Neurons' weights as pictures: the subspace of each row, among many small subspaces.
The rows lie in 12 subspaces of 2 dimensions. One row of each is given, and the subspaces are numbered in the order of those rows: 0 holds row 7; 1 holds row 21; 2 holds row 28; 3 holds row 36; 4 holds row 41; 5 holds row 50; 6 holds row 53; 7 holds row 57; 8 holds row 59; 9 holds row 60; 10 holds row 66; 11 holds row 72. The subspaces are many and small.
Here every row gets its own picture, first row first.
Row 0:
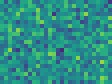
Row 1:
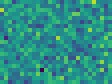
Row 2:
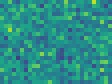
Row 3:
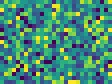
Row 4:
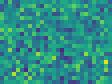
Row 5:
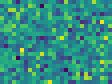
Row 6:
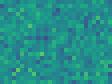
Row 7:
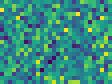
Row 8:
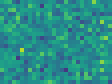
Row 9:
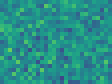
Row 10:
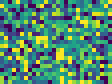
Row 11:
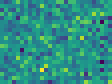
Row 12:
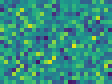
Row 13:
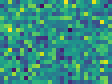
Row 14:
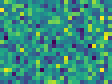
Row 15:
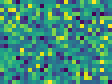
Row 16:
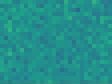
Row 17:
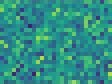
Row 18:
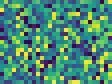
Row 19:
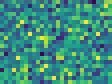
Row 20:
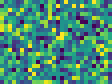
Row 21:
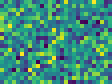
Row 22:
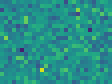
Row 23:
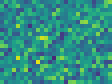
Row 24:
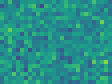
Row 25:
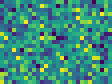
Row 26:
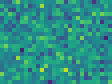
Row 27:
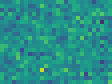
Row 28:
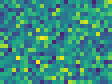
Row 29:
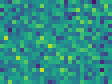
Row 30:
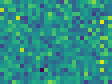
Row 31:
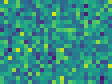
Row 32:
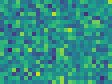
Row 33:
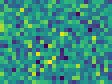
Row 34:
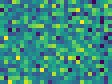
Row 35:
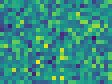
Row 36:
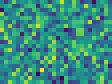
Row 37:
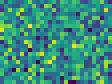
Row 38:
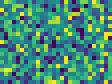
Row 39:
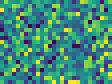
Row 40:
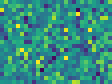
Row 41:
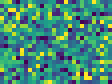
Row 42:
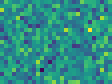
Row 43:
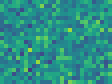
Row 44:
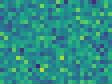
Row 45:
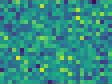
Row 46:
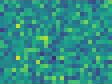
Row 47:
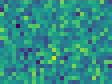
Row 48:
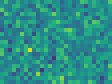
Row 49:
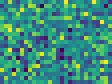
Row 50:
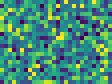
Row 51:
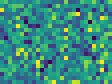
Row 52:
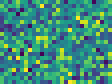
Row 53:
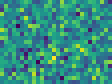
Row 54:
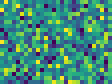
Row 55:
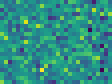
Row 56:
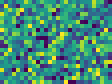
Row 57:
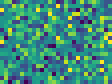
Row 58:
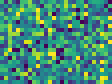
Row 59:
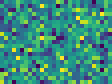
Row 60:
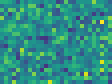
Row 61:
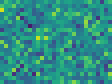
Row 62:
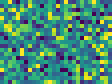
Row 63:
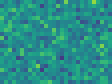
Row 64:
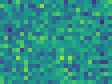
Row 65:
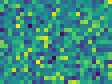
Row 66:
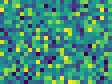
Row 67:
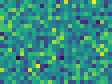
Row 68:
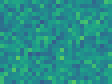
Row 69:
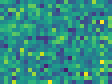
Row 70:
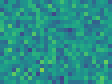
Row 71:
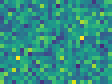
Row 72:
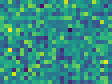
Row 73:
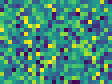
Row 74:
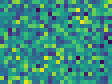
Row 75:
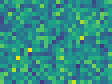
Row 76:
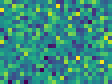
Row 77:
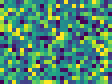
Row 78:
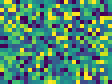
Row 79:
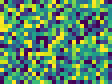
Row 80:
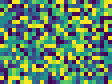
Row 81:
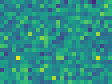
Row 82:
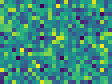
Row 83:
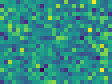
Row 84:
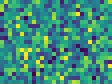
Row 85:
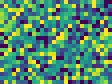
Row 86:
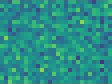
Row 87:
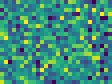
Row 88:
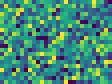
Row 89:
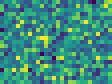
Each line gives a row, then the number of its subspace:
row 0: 7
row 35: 5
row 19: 6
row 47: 6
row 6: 9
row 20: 5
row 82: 8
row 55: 5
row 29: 11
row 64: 10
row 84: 6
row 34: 3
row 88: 2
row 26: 4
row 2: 11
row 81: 6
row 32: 3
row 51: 1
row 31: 7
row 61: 9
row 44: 1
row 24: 10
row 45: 0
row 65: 2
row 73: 1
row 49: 11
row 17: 9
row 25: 8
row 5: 4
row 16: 11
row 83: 5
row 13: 11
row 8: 4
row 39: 0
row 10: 11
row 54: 10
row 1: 3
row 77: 5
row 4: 10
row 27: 9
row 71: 8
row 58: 7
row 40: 2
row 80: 7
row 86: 3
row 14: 10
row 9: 11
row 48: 3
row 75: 8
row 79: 8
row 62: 0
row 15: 4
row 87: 5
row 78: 4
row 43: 0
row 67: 1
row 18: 1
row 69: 9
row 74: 7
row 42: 0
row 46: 6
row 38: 10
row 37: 0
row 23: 2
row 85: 2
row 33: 5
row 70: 3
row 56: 2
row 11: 9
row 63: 1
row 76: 7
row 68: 8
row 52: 0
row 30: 9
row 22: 2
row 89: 6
